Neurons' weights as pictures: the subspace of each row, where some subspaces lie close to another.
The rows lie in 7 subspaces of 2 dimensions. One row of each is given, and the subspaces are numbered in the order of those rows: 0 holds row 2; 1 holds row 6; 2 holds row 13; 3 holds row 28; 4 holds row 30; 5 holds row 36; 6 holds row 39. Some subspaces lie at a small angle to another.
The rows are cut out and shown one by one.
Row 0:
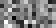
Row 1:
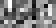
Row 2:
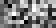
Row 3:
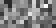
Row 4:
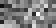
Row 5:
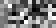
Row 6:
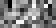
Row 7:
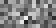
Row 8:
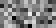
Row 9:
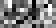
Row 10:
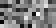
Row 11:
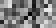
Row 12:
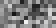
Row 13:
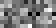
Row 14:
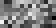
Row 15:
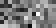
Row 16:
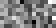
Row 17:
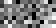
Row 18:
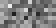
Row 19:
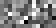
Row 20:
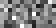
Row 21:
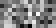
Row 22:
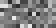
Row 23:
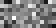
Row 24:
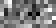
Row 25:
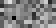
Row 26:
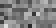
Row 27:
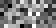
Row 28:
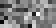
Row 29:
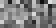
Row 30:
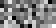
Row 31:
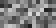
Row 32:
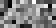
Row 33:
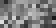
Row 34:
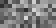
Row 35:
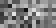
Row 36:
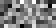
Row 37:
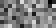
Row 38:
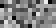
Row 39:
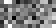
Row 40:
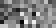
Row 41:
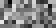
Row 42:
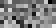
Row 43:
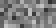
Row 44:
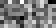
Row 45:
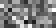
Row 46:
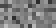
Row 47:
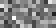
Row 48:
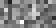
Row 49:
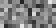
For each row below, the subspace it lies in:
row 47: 4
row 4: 3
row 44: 5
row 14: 6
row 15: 3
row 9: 1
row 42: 4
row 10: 3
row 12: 0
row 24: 2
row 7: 3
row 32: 5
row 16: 5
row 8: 2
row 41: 5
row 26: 3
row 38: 4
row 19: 3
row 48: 2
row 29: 5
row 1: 1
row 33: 6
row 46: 4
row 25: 6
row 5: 0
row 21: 2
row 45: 2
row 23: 6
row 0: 2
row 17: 6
